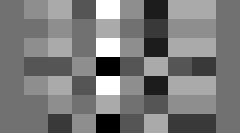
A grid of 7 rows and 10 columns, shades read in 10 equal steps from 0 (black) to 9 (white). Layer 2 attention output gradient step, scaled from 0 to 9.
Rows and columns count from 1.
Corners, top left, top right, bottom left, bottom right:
4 4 4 4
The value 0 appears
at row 4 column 5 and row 7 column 5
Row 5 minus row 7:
0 1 4 -2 9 2 -5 4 4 0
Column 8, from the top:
6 5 6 3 6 5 2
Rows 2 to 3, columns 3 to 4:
5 4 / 6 4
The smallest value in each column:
4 3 2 3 0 3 1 2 2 4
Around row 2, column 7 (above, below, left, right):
1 1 4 5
